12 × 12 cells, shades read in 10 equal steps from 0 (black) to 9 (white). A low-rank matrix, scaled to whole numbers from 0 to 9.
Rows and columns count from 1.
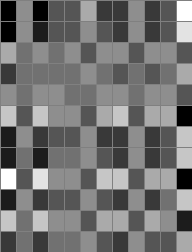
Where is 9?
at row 1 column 12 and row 9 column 1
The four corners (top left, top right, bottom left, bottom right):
0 9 2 6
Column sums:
41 50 44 48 48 52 49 45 50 44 50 57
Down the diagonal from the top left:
0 5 5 4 4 3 2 2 3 2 5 6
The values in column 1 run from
0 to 9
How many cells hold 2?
18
